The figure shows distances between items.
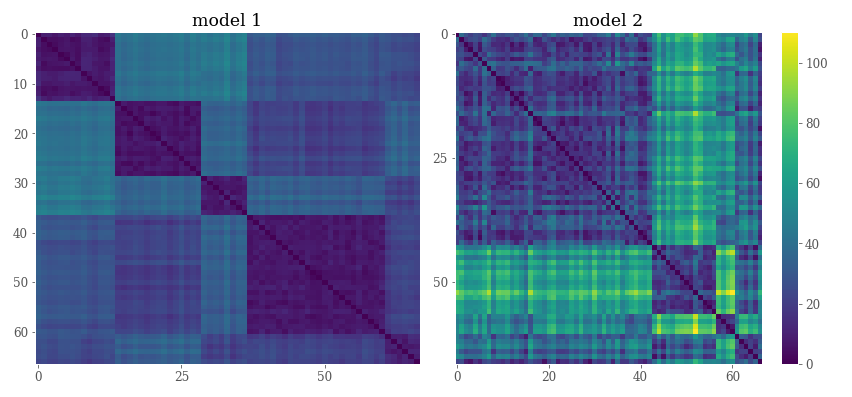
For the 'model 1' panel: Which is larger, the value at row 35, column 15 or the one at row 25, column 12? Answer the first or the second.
the second
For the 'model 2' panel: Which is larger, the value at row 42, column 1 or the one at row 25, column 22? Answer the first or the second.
the first
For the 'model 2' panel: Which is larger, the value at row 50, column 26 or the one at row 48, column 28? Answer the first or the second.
the second
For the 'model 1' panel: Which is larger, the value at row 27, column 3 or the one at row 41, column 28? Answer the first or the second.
the first
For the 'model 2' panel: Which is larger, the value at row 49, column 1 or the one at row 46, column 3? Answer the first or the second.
the first
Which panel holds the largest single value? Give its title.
model 2
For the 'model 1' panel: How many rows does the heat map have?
67
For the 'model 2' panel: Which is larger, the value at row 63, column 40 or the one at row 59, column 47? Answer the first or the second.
the second
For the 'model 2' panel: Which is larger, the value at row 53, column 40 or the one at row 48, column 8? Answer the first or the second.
the first
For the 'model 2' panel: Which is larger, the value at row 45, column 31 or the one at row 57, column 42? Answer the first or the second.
the first
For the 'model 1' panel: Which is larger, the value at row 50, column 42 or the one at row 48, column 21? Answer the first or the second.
the second
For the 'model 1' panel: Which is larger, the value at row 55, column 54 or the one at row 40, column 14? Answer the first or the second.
the second
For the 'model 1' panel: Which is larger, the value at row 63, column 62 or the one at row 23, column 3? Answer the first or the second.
the second
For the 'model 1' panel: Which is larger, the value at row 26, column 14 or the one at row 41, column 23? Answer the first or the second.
the second
